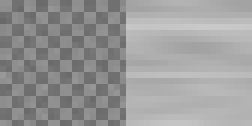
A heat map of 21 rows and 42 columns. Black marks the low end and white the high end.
It is made of 1 by 2 panels. Panel 1,1: middling, checkered. Panel 1,2: high, streaked across, faint in contrast.
